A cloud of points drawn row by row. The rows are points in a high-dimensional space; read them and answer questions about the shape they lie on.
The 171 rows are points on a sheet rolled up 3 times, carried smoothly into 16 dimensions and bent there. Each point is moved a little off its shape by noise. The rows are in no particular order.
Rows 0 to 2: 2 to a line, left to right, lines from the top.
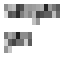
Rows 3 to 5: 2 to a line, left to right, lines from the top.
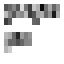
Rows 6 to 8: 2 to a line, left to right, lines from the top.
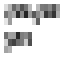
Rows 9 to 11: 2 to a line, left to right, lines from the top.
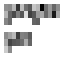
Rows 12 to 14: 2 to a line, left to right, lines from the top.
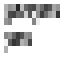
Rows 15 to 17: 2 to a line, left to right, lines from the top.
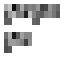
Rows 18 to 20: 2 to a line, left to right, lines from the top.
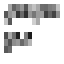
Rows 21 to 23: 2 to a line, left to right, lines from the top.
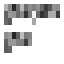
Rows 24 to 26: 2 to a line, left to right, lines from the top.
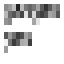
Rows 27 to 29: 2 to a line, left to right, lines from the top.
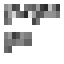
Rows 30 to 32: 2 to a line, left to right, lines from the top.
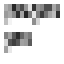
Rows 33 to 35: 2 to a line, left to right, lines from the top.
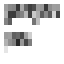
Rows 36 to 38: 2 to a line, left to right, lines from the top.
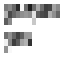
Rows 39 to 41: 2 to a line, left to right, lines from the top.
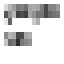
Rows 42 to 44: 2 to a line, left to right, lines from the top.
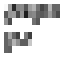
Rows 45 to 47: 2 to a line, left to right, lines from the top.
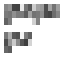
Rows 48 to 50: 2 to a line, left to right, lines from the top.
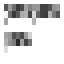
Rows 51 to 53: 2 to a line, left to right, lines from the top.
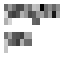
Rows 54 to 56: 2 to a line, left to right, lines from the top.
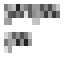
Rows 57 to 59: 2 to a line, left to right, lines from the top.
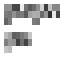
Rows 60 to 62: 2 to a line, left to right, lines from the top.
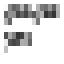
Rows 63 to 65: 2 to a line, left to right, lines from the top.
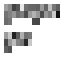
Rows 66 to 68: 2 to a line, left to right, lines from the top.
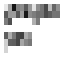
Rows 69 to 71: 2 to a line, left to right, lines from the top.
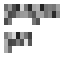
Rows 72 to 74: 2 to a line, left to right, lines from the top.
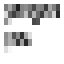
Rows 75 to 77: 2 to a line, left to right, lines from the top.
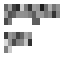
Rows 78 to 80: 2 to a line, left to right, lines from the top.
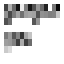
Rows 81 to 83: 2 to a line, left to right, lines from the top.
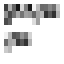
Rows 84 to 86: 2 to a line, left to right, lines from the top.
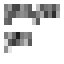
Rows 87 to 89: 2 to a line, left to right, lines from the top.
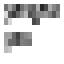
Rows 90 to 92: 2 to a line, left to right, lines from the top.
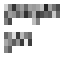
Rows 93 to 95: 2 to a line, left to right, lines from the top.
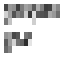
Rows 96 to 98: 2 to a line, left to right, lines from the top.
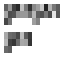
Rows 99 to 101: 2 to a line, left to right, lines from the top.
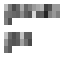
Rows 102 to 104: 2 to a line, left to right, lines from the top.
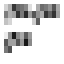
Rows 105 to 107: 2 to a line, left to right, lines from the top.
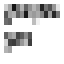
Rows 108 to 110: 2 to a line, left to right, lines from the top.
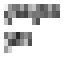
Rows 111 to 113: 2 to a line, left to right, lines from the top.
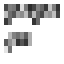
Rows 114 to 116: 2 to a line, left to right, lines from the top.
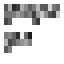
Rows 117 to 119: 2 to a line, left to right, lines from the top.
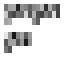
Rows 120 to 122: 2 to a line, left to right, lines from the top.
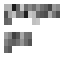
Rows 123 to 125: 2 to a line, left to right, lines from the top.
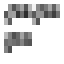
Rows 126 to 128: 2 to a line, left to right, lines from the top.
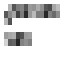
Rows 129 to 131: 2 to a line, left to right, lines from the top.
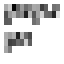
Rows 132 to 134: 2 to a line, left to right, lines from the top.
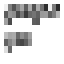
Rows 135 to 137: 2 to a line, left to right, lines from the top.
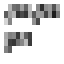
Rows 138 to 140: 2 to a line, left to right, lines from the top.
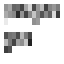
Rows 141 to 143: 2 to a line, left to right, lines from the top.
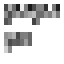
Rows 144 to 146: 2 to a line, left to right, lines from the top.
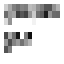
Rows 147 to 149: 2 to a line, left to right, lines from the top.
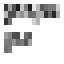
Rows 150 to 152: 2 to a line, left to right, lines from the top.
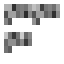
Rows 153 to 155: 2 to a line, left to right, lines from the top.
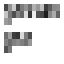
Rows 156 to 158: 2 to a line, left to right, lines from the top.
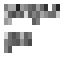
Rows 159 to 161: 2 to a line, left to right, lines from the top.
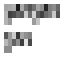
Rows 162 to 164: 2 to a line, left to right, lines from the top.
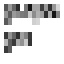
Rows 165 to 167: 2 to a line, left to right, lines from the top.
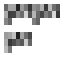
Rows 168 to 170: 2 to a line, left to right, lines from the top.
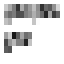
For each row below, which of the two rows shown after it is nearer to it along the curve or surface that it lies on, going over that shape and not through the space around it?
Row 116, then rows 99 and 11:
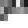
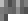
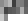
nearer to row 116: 99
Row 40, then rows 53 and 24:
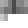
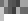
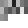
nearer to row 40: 24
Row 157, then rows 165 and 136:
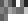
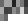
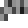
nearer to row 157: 136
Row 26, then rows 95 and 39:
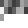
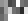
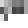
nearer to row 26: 39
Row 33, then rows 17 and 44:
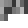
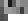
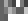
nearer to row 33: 17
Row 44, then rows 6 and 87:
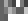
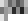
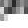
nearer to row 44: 6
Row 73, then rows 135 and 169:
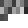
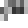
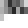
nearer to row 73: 135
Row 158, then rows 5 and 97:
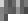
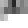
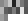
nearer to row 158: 5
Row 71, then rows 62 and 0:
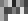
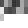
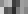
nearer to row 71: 62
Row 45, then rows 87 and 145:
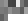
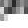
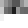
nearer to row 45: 87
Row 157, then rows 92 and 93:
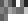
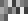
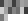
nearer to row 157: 92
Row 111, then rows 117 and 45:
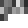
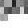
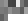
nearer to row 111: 45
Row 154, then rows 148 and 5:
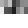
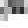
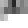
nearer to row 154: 148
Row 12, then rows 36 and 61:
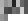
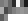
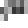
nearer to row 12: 36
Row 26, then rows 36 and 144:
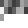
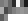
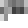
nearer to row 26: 144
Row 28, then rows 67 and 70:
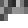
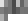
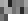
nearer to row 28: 70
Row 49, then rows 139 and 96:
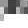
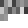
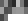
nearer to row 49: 139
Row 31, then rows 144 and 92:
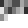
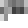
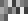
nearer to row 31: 92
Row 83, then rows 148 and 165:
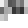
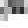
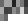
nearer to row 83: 148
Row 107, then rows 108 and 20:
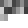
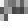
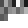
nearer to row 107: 108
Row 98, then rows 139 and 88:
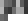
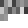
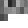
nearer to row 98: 88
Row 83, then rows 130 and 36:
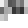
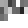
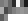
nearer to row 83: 130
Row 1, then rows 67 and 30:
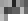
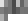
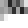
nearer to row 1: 67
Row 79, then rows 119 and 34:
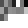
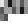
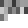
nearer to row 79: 119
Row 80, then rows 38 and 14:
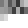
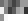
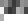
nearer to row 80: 14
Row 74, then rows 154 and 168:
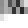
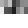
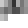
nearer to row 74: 154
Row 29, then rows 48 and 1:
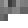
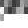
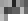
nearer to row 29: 1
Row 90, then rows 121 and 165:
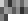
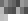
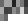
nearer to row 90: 165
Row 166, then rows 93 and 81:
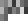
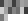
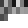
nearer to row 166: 93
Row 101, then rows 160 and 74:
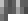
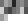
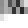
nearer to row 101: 160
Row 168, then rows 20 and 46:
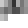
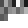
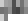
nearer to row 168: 46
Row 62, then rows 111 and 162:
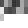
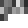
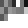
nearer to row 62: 111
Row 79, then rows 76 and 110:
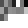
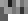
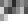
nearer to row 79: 76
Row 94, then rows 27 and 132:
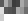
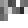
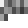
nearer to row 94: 132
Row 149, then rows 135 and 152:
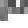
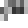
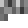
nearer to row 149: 152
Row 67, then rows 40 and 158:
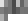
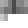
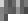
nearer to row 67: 158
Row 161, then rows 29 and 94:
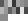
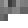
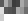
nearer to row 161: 94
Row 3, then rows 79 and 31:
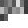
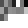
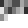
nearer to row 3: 79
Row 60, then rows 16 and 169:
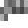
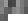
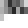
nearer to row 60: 16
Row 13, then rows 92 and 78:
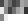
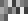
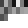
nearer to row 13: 92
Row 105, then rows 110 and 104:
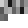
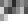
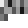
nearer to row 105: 104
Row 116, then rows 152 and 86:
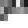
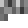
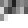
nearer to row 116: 152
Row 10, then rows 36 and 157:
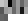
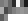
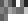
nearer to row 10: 157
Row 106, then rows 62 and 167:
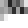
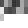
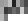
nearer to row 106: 62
